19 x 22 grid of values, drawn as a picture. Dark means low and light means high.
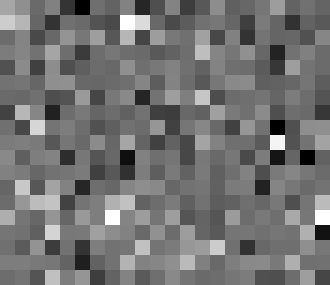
Stripes: none. Histogram: heavy tails on both sides. Ninth with the highest average: bottom middle. Grain: fine.
